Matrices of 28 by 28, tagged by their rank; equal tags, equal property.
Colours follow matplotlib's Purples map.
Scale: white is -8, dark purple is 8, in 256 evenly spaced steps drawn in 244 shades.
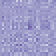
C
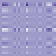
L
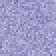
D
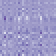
C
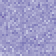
D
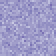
D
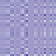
L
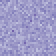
D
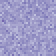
D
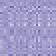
C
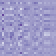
C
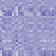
C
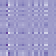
L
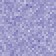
D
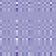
L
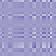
L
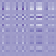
L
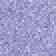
D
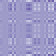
L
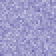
D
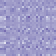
C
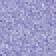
D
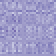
C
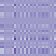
L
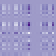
L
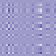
L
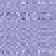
C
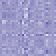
C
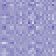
C
